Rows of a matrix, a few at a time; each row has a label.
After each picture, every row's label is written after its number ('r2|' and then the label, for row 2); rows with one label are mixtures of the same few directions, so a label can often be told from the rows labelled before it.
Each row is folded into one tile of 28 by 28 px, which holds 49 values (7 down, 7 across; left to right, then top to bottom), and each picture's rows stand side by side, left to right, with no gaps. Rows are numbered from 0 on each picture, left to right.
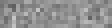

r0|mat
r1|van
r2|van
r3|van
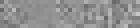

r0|van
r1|van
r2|van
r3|van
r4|mat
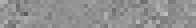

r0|mat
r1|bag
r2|mat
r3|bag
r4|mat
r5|mat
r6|mat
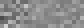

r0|bag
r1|van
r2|bag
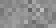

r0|mat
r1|van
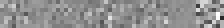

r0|mat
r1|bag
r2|van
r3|bag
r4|van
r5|mat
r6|van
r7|bag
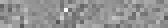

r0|van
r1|bag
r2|van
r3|van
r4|bag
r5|bag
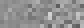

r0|van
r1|bag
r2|bag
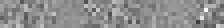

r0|bag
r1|mat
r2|mat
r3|van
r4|mat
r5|mat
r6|bag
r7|van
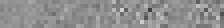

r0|van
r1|mat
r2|van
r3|mat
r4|van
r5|van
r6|bag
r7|van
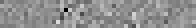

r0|van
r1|mat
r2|van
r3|mat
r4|bag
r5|mat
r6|mat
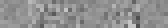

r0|van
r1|mat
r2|van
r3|bag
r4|bag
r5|mat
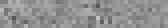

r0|mat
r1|mat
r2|mat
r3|mat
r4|bag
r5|van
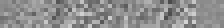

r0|bag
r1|bag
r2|mat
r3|bag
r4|mat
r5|bag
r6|mat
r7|bag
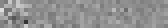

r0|mat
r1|bag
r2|bag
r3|mat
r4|van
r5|mat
